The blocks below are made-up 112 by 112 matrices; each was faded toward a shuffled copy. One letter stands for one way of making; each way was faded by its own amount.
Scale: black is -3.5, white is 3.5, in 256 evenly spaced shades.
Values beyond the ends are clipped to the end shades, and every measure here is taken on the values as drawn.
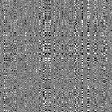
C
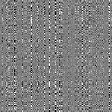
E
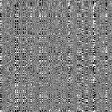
C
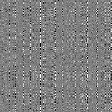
E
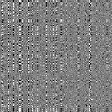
E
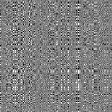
C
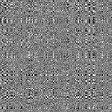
C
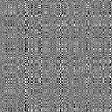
E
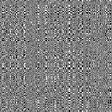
C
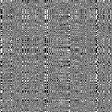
C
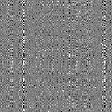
C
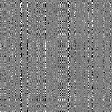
E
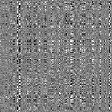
C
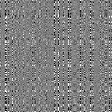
E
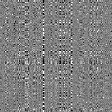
C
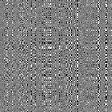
E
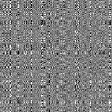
C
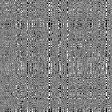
C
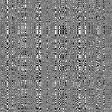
E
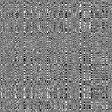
C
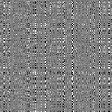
E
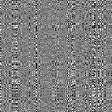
E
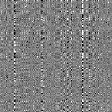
C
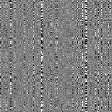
E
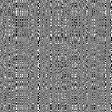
E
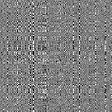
C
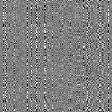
E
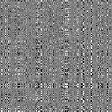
C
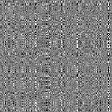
C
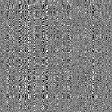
C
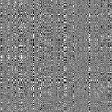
E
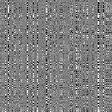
E
